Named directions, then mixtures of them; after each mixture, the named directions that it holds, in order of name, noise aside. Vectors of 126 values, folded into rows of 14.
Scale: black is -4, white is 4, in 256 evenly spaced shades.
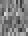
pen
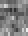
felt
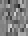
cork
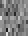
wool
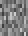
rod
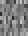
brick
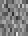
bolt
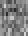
felt, rod, wool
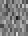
bolt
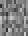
rod, wool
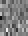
brick, felt, wool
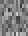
bolt, pen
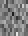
bolt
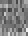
felt, pen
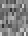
bolt, felt, rod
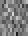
bolt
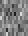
rod, wool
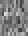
pen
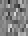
cork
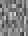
rod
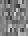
cork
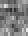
felt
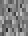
bolt, pen, wool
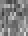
cork, felt, rod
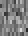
pen, rod
